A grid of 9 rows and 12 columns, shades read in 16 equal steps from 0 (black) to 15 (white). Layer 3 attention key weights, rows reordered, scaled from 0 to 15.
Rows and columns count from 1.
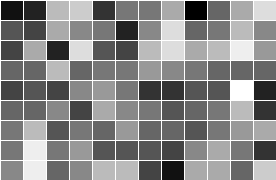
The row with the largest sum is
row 3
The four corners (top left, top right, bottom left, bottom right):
1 13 8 12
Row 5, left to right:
4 5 4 8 9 7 3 3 5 5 15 2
